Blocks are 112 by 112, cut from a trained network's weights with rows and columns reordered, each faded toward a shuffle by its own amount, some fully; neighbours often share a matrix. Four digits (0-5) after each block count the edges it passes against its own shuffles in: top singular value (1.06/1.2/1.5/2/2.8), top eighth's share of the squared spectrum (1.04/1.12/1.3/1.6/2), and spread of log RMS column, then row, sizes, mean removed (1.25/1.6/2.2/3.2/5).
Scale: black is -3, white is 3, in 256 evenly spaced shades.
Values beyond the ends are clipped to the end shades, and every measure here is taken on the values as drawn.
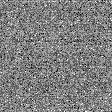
2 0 0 0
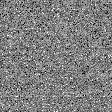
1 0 0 0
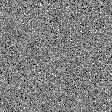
0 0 0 0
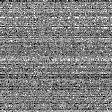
5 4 2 3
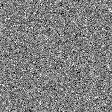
2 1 0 0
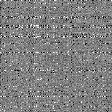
4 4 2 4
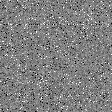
2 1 0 1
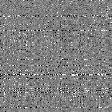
4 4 1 3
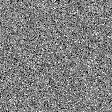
0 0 0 0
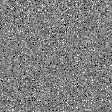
3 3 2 1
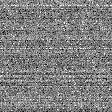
4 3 1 2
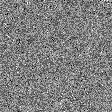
0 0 0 0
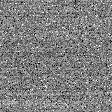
2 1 0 0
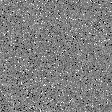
0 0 0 0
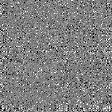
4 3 2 3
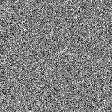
3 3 1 1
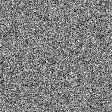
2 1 0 0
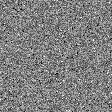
0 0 0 0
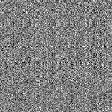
4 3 1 2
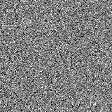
3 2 1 0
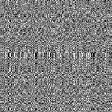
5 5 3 3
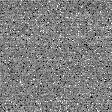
2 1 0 0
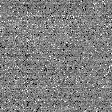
3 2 1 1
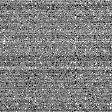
4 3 2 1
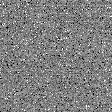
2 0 0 0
